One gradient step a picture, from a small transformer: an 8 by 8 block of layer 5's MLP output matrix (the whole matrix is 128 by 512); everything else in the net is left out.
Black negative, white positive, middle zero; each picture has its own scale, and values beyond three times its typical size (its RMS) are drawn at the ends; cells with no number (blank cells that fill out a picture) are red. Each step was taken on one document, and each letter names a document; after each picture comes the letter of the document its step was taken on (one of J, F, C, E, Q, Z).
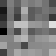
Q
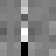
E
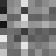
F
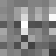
E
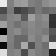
Q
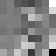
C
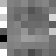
Q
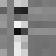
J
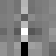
E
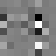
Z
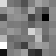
Z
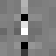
E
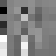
F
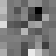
Z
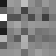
F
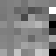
C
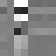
J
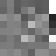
C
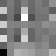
Q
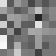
Z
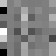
Q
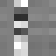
J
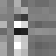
J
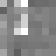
J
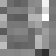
Z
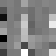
Q
